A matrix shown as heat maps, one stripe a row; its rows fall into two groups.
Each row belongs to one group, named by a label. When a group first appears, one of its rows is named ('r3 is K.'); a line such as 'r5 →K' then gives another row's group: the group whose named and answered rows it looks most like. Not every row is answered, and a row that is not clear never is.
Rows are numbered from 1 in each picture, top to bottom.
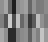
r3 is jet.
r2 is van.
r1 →jet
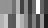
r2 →jet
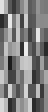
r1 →jet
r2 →van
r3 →van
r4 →van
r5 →jet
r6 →jet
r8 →jet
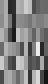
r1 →jet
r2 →jet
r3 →jet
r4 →van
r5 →jet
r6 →van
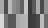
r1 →van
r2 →jet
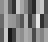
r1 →jet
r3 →jet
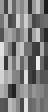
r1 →van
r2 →jet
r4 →jet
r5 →van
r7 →jet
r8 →van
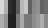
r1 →jet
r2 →jet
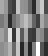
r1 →jet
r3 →van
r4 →van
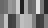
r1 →van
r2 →jet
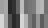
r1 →jet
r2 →jet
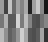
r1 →van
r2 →jet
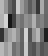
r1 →jet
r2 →jet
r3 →van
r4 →van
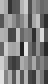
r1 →jet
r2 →van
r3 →jet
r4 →van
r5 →jet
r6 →van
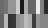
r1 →van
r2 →jet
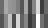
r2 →van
